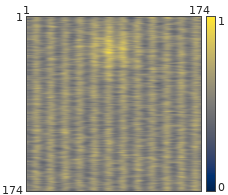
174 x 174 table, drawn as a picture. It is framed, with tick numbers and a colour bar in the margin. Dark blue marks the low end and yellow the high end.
Stripes: upright, repeating 12 times. Bumps: one, in the top middle. Average level on the scale: 60%. Ninth with the highest average: top middle.
